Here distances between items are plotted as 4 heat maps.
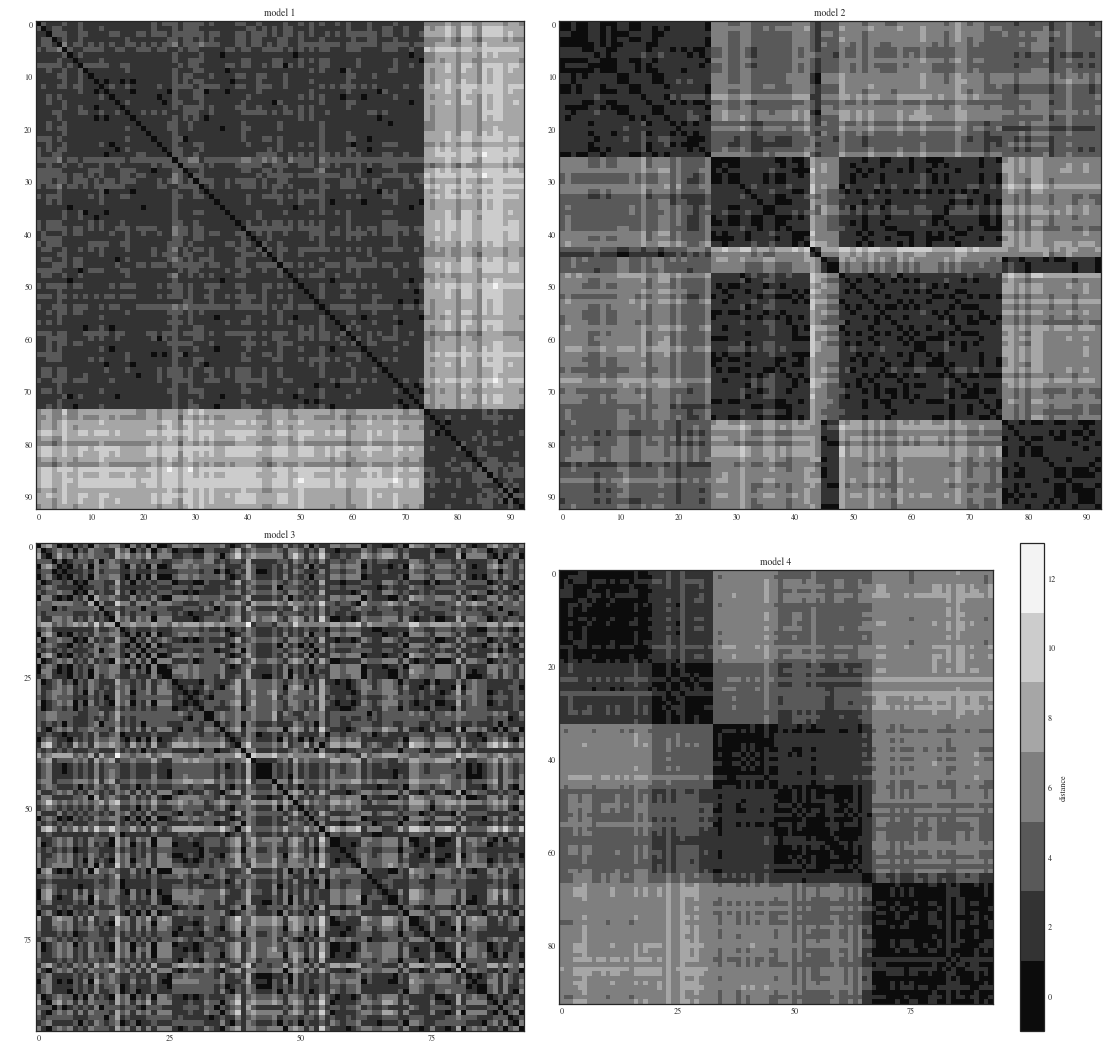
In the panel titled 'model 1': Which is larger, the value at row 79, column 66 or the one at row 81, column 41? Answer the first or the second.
the second
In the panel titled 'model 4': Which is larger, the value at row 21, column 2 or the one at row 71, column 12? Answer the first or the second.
the second
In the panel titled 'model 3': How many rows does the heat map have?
93
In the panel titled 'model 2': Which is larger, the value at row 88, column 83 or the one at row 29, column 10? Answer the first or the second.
the second
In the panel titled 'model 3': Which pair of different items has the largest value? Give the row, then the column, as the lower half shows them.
40, 15
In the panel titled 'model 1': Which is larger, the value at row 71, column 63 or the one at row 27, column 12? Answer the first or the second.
the second
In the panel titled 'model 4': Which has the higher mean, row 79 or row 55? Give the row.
79
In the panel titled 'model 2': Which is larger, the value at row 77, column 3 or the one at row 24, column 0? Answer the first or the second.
the first
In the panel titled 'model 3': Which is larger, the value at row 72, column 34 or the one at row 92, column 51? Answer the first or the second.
the first
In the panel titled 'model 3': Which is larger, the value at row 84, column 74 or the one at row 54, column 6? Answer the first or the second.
the second
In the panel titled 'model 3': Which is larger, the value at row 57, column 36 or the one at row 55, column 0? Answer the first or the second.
the first
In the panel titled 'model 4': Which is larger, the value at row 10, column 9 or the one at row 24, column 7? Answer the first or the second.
the second
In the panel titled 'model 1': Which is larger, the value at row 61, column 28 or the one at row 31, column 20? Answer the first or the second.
the first
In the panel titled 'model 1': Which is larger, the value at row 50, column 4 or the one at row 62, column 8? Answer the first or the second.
the first
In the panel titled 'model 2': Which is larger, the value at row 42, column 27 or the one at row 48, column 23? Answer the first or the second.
the second
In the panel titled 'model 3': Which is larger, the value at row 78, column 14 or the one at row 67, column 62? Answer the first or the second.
the first
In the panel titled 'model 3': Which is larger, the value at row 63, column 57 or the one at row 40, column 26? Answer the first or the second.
the second
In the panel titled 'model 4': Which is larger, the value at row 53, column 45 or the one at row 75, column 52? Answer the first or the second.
the second
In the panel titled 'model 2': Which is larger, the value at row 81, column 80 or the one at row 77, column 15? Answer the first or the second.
the second
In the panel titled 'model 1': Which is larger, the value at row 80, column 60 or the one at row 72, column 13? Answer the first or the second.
the first
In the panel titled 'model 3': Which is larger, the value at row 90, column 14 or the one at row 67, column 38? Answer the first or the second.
the first
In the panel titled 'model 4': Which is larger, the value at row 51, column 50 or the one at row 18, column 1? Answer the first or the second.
the first
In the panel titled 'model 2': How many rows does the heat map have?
93
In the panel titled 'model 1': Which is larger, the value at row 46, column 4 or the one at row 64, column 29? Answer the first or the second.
the first
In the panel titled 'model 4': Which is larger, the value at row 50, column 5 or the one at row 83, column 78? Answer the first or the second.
the first
